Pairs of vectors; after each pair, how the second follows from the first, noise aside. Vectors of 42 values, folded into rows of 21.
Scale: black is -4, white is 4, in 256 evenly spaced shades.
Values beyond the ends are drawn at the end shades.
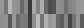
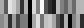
scaled up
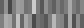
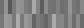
shrunk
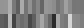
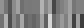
shuffled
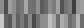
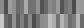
copied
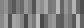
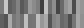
reversed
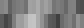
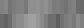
shrunk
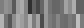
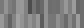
shrunk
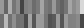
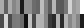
scaled up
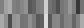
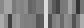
copied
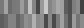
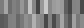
copied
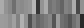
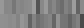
shrunk
